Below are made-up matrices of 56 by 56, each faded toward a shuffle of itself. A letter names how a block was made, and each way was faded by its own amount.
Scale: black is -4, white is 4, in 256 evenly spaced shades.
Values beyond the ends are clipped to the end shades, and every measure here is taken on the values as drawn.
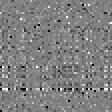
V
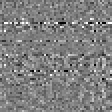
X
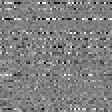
X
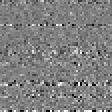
X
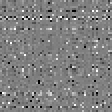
V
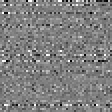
X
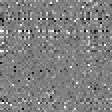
V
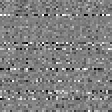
X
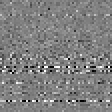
X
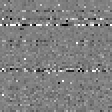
X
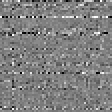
X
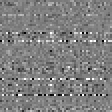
X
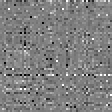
V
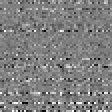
X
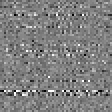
X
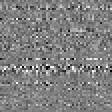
X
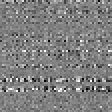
X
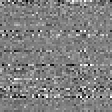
X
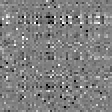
V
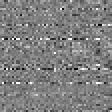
X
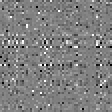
V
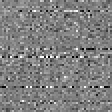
X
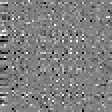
V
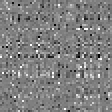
V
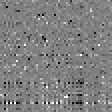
V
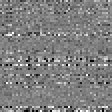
X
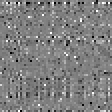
V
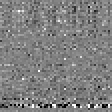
X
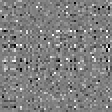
V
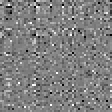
V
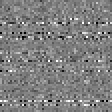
X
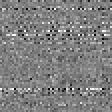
X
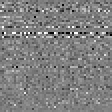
X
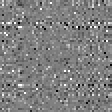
V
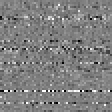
X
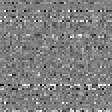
X
